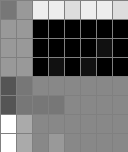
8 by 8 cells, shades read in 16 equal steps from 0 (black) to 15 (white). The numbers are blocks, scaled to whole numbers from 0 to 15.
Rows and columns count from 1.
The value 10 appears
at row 7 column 2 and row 8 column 2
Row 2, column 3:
0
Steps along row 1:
up up same down up same down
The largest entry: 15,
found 2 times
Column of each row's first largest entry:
3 1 1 1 3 5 1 1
